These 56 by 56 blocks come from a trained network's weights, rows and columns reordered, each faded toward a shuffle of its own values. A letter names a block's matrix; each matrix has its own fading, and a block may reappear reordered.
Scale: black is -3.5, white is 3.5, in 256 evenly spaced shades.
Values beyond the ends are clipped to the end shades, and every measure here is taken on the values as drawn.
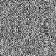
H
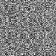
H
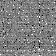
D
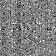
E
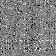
E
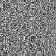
H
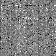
E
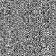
H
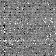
D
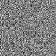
H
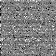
D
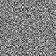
H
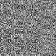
H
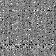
E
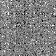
E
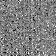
E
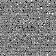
D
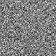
H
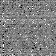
D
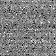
D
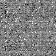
D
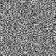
H
